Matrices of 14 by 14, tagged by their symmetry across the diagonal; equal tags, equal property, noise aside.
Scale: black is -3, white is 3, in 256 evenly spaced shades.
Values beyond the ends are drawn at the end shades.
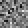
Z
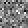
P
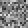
P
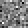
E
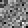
Z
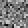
P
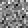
P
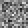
Z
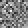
Z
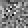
E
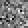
P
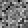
Z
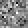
Z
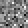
E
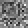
Z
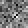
Z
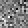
E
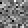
P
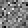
Z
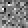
E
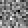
E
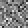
E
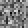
P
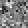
E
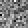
E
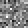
P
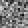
P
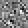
E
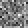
P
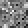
Z
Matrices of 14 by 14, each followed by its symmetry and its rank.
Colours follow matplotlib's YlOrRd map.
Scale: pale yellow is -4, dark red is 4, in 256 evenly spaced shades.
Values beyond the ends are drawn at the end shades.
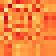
antisymmetric, rank two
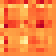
antisymmetric, rank two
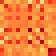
symmetric, rank three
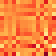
antisymmetric, rank two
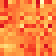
neither, rank three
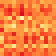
neither, rank three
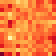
neither, rank three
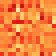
neither, rank three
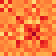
symmetric, rank three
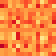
neither, rank three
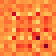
symmetric, rank three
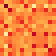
symmetric, rank three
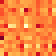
neither, rank three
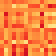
antisymmetric, rank two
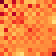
symmetric, rank three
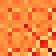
symmetric, rank three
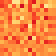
neither, rank three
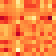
antisymmetric, rank two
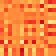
antisymmetric, rank two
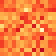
neither, rank three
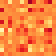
antisymmetric, rank two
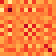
symmetric, rank three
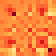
symmetric, rank three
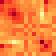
symmetric, rank three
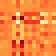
antisymmetric, rank two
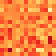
antisymmetric, rank two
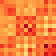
symmetric, rank three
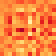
antisymmetric, rank two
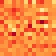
neither, rank three
